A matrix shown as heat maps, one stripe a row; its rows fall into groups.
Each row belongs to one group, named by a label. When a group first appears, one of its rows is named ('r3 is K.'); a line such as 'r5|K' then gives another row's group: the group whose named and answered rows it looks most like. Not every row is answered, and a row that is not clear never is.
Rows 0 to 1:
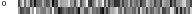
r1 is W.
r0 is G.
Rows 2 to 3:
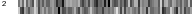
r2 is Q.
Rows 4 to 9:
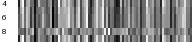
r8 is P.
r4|G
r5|G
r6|G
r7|G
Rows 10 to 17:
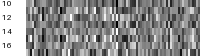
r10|Q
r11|G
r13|Q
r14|P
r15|G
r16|P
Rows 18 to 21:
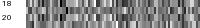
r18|G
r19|W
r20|G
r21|P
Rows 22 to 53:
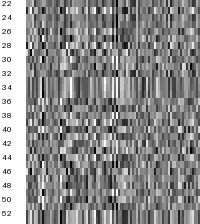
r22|Q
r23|G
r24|Q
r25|Q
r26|G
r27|Q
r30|P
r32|Q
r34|P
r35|P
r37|Q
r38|P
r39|G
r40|W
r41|G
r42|P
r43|W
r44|G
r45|Q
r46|W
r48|W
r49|P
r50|W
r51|Q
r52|G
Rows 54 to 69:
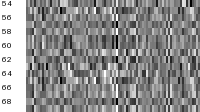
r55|G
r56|P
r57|Q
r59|Q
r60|Q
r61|P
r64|P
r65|G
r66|P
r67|P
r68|Q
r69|P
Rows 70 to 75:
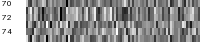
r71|G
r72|G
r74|P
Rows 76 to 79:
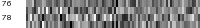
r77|W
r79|Q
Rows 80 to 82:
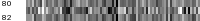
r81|W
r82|Q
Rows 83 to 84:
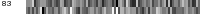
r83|Q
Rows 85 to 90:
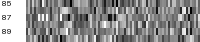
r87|W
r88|P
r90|G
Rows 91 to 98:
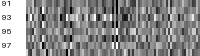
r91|Q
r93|G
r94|Q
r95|P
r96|Q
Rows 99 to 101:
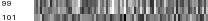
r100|P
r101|Q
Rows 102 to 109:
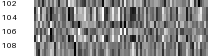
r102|W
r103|G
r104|G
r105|Q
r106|P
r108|W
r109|W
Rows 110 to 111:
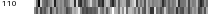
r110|W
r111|P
